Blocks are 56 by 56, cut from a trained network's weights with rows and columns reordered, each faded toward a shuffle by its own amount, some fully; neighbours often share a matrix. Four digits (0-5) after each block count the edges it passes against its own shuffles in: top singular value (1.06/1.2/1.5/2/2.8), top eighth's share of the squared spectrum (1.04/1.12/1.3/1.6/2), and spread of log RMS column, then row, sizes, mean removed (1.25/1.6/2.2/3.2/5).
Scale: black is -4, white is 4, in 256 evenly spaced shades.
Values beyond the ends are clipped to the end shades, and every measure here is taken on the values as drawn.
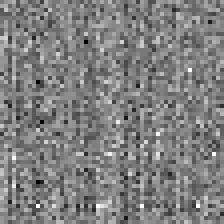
3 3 1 2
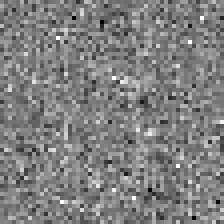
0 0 0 0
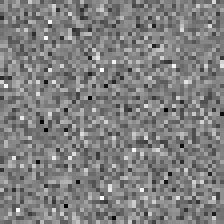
0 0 0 0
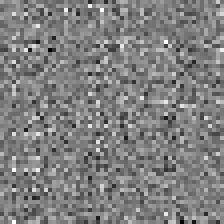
3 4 3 2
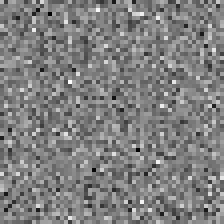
2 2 0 0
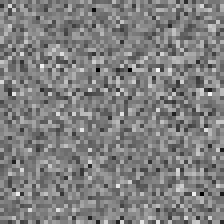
3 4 1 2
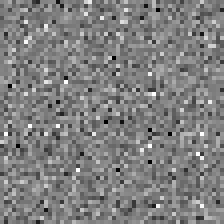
2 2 1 0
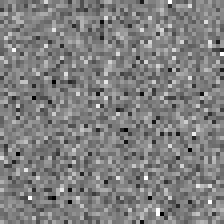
0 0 0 0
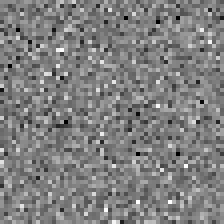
0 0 0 0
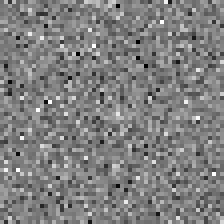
0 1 0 0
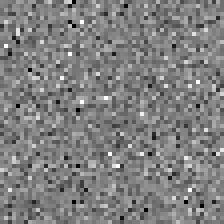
1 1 0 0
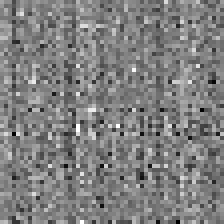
3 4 1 3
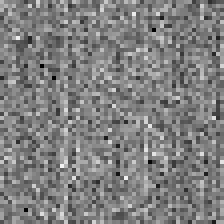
3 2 0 0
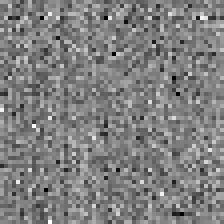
2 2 0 2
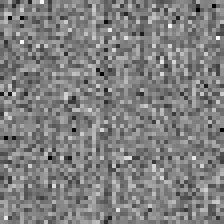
2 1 0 1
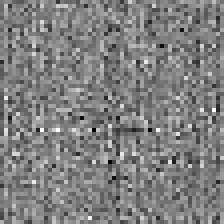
3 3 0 2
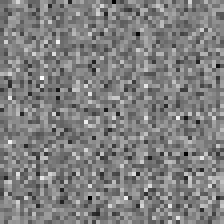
2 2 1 1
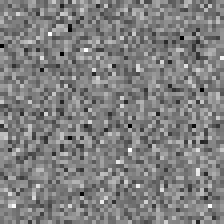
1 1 0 0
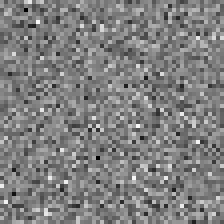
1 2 0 1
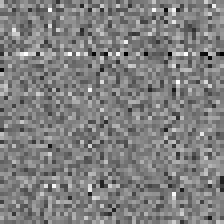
3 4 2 2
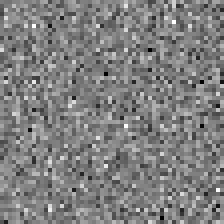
2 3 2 1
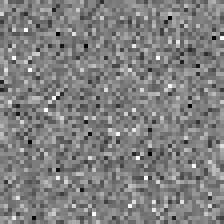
0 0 0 0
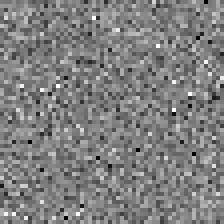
0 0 0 0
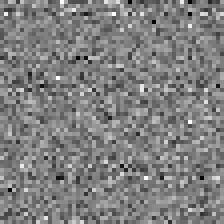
2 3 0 2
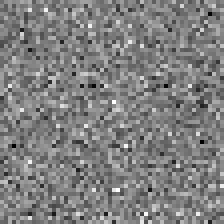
2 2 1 1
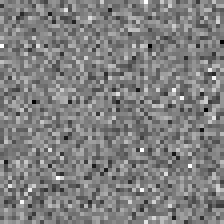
1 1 0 1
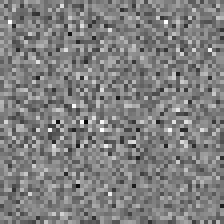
2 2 0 2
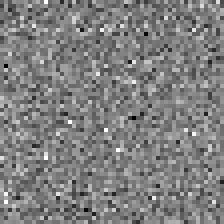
1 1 0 1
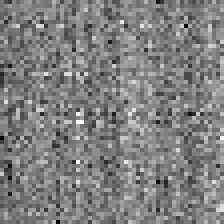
3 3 1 2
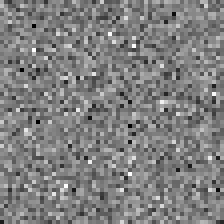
1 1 0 1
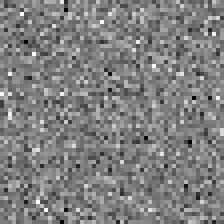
1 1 0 0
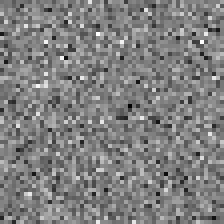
2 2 0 1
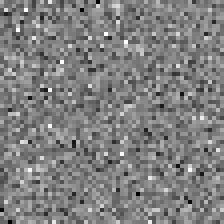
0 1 0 0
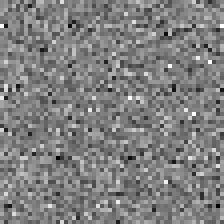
2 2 0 1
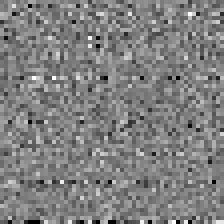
3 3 0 3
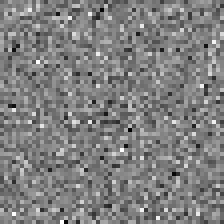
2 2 0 1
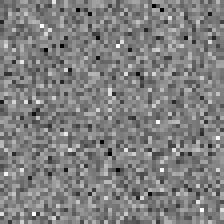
1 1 0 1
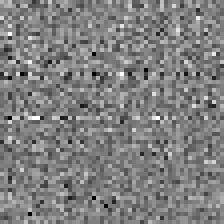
3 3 1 2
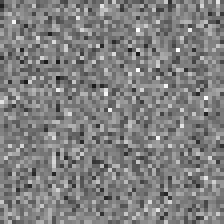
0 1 0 0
